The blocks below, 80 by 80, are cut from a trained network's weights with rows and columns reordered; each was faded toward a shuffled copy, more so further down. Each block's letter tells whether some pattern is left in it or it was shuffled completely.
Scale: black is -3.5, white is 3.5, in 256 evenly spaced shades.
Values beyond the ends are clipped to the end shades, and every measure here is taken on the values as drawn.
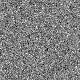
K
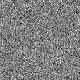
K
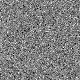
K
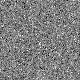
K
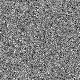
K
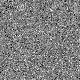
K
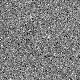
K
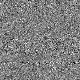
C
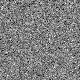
K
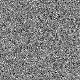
C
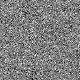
C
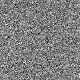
C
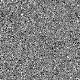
C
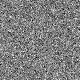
K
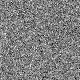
K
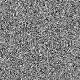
C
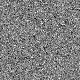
K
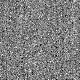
C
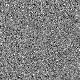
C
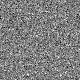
K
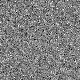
K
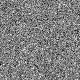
K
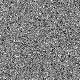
K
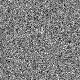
C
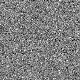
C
